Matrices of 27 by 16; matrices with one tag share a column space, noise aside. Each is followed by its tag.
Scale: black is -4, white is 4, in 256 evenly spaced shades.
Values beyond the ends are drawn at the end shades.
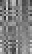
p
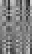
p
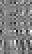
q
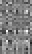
q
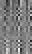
p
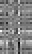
q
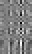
q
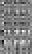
q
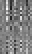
p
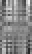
p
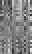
p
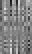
p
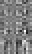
q
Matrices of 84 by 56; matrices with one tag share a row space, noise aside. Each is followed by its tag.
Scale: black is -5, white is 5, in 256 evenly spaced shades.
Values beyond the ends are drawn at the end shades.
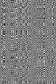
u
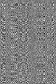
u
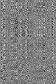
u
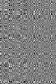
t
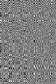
t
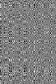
t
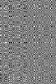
t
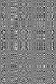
u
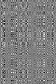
u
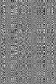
u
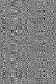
u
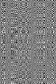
u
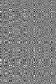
t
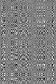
u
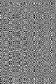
t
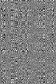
u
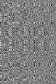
t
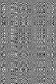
u
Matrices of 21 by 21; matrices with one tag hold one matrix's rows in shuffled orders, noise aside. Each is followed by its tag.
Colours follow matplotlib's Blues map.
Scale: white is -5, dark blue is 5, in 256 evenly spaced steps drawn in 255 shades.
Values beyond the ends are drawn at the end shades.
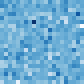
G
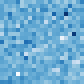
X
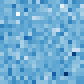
X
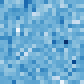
X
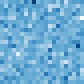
G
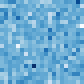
G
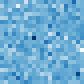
G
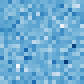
X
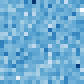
G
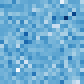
X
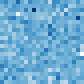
G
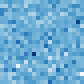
G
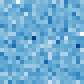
G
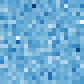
G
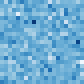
G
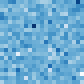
G
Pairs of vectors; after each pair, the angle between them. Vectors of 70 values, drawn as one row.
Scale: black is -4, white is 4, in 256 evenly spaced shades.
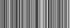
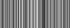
partly opposed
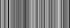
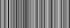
nearly parallel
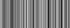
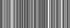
nearly opposite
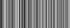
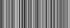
nearly parallel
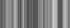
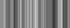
nearly opposite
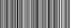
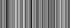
partly aligned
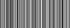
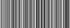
partly opposed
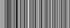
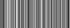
nearly opposite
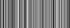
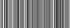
nearly opposite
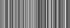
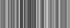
partly opposed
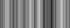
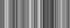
nearly parallel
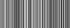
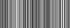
partly opposed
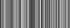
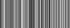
nearly parallel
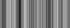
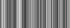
nearly opposite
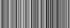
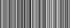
nearly opposite
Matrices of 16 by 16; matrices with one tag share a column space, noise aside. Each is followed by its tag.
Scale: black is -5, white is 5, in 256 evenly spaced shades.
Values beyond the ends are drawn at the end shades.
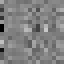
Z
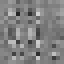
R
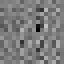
Z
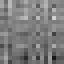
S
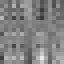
S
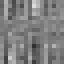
S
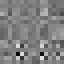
R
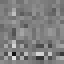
R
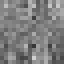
S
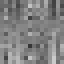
S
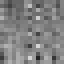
S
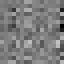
Z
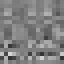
R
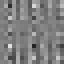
S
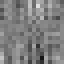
S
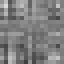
S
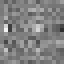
Z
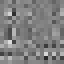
R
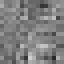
S
